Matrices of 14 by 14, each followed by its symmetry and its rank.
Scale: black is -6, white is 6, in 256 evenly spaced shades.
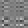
neither, rank one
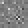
symmetric, rank three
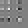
symmetric, rank one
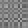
symmetric, rank one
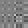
symmetric, rank one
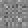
symmetric, rank three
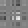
symmetric, rank one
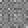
symmetric, rank three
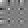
symmetric, rank one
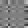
neither, rank one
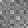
symmetric, rank three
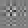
symmetric, rank one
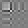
symmetric, rank one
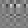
neither, rank one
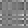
neither, rank one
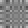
symmetric, rank one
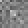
symmetric, rank three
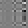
neither, rank one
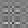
neither, rank one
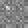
symmetric, rank three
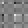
symmetric, rank one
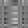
neither, rank one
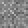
symmetric, rank three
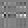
neither, rank one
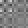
symmetric, rank one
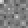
symmetric, rank three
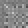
symmetric, rank three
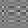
neither, rank one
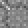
symmetric, rank three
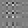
neither, rank one
